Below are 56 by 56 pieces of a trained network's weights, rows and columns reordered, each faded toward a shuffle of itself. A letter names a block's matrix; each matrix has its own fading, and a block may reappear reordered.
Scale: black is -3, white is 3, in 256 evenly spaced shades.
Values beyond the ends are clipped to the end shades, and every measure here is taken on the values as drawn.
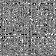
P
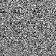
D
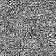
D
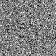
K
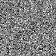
K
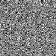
K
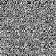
D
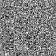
D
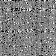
P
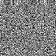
D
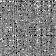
P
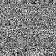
D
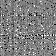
P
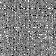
P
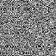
D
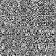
D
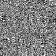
K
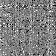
P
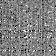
P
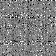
P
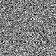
K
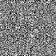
D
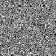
K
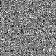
K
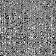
P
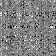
P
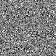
K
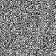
D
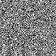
K
